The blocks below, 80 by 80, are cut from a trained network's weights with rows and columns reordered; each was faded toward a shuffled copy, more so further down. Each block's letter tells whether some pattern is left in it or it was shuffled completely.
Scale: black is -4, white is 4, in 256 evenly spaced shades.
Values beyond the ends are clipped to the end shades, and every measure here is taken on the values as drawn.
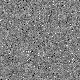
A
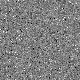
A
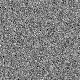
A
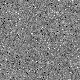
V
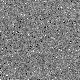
A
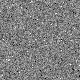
A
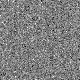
V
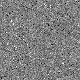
A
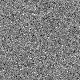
A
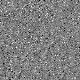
V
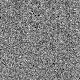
V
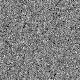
A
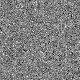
V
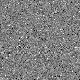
V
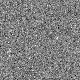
A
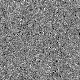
V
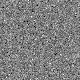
A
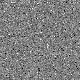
V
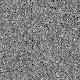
A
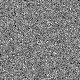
A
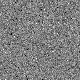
A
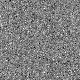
V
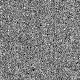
V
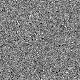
V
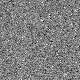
A
